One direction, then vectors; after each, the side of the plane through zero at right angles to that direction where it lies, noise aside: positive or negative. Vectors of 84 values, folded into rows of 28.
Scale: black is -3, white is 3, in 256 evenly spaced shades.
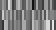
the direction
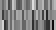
negative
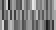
negative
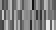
positive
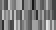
positive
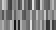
negative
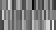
positive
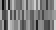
negative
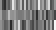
negative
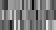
positive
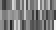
negative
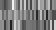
negative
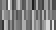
positive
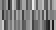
negative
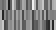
negative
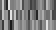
positive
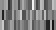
negative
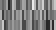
negative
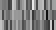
negative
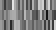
negative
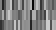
positive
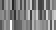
positive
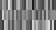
positive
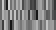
positive
